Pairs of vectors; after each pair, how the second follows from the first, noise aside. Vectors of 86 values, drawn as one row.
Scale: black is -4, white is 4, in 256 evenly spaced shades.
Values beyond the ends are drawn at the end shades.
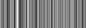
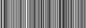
shuffled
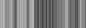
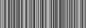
shuffled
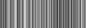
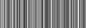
shuffled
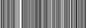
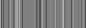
partly zeroed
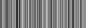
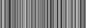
shuffled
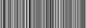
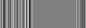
partly zeroed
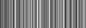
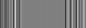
partly zeroed
